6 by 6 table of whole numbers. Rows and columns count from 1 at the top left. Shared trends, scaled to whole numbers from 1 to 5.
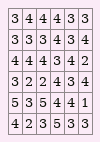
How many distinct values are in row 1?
2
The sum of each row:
21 20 21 18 22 20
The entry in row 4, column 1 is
3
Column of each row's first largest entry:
2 4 1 4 1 4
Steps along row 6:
down up up down same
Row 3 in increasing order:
2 3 4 4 4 4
